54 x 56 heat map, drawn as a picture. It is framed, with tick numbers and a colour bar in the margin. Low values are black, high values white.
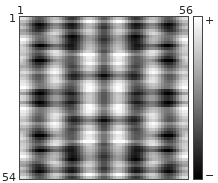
Stripes: upright, repeating 5 times. Slope: none. Seam: none. Average level on the scale: 50%. Odd rows or columns: none. Mirror symmetry: left to right and top to bottom.
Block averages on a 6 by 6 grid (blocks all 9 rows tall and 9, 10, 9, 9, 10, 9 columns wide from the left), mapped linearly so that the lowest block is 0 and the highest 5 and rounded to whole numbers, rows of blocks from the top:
1 0 2 2 0 1 / 0 1 5 5 1 0 / 2 1 3 3 1 2 / 2 1 3 3 1 2 / 0 1 5 5 1 0 / 1 0 2 2 0 1
